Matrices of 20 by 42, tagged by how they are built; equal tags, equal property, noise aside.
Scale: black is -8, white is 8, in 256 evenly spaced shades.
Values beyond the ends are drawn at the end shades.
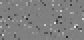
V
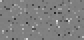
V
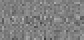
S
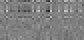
S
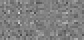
S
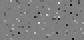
V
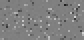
V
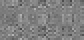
S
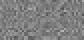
S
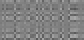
S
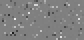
V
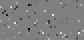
V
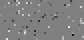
V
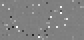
V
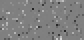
V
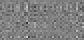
S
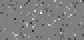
V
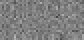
S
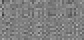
S
